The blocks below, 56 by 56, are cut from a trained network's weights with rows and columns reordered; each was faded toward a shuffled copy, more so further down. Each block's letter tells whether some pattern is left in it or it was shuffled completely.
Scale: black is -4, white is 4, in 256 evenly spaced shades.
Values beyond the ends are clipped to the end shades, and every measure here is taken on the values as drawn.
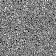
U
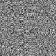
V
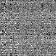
V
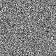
U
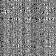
V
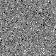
U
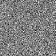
V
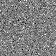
U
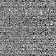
V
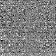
V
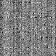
V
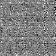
V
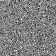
U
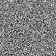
V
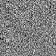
V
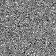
U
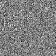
V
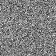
U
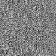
V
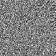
V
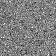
U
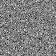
U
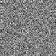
V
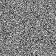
U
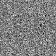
V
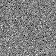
U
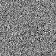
V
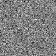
V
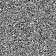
U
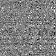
V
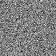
U
